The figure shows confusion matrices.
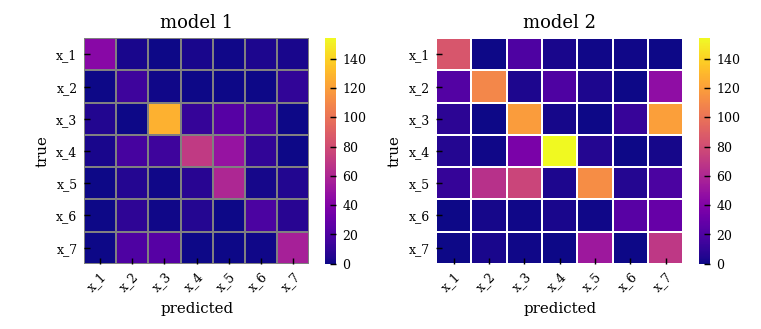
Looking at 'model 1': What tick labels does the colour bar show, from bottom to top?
0, 20, 40, 60, 80, 100, 120, 140
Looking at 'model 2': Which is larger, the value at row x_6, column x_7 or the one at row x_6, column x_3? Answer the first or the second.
the first
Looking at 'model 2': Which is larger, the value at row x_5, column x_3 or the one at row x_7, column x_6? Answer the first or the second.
the first
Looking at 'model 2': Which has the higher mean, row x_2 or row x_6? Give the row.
x_2
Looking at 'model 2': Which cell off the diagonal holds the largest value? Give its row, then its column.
x_3, x_7
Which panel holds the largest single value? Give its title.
model 2
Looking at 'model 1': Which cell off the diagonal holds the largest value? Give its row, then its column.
x_4, x_5
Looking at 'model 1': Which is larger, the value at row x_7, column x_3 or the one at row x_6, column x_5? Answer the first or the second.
the first
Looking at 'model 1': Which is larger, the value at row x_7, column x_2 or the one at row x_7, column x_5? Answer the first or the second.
the first
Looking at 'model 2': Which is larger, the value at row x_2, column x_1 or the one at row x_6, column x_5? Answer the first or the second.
the first
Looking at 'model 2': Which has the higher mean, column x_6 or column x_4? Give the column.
x_4
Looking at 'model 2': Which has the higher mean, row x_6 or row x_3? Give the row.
x_3
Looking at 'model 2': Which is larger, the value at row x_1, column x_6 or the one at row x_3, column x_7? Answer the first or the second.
the second
